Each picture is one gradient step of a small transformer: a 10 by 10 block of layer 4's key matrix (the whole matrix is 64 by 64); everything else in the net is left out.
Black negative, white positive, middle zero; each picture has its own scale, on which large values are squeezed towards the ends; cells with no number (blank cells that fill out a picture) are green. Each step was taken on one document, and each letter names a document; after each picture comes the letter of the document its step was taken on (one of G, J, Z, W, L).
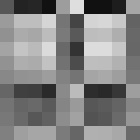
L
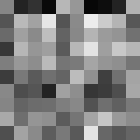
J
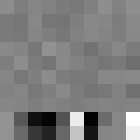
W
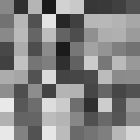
J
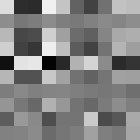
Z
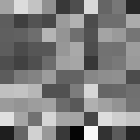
L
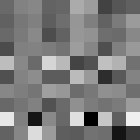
W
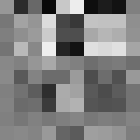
J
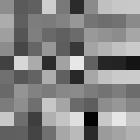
Z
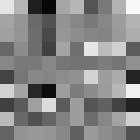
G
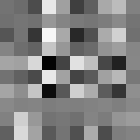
Z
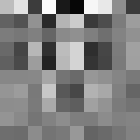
L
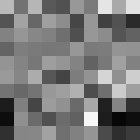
W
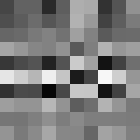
G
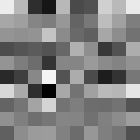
G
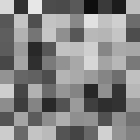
L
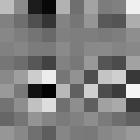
G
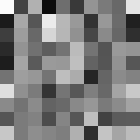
J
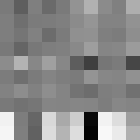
Z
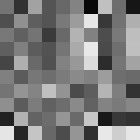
L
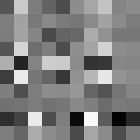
W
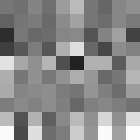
Z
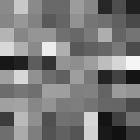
Z
